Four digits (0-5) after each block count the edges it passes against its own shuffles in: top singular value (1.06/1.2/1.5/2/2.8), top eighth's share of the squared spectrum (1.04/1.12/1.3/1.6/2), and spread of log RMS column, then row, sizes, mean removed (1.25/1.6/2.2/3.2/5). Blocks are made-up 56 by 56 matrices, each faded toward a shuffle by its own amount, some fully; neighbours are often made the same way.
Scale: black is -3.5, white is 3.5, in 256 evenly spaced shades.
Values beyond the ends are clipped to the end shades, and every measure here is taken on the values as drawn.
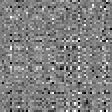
4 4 3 3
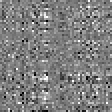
4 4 3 3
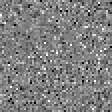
3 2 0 1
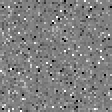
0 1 0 0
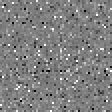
1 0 0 0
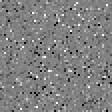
0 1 0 0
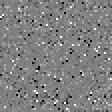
1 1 0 0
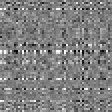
4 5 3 4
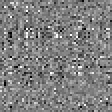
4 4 2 2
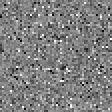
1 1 0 1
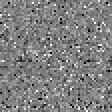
0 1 0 1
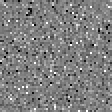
0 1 0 0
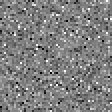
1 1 0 0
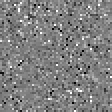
0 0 0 0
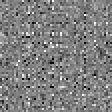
2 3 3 2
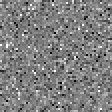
0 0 0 0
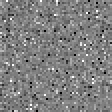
0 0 0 0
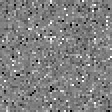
1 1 1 0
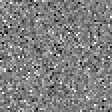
1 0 0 0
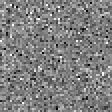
3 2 0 0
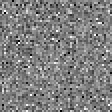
3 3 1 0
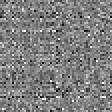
4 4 2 2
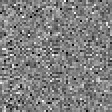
3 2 1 1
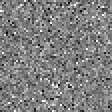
0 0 0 0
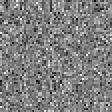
4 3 2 1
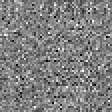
3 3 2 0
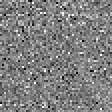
3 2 0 1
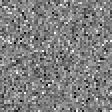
0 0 0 0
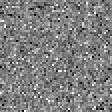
1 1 0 0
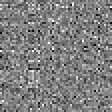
4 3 2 2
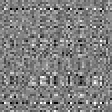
5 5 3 3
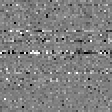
3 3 0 3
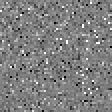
0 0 0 0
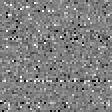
2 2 0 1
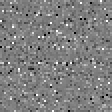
1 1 0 1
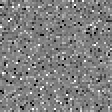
0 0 0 0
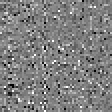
4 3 2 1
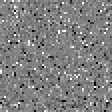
0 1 0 0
